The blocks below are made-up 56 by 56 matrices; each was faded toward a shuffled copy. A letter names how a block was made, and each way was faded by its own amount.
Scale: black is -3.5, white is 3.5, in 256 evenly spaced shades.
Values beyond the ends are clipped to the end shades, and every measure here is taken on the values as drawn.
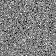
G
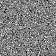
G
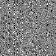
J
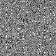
J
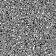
G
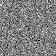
G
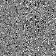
J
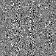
J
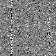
J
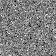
G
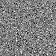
G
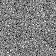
G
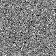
G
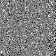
J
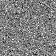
G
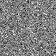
G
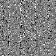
J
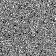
G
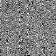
J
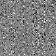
J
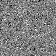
G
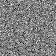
G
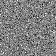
G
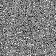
G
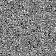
G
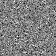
G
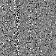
J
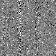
J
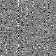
J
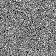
G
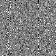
J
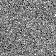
G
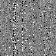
J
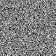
G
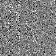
J
